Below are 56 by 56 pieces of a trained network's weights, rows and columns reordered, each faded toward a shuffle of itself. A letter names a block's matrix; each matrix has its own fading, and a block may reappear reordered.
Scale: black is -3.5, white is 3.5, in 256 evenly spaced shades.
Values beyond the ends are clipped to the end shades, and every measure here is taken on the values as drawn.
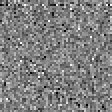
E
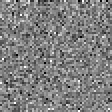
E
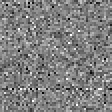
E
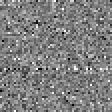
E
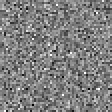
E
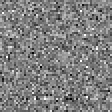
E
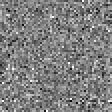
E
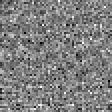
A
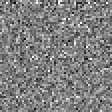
E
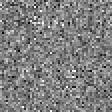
A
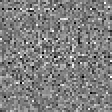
A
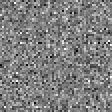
A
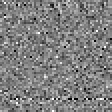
E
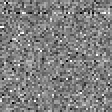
E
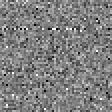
E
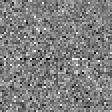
E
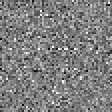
E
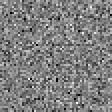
A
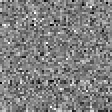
A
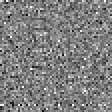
E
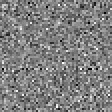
E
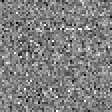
A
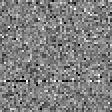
E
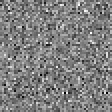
A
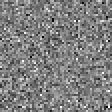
E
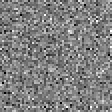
A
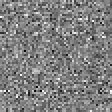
A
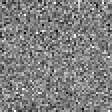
E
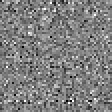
A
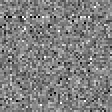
E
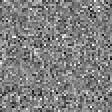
A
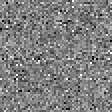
E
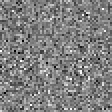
A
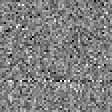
E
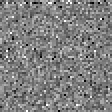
E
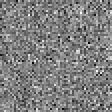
A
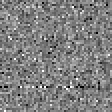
E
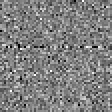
E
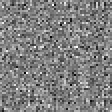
A
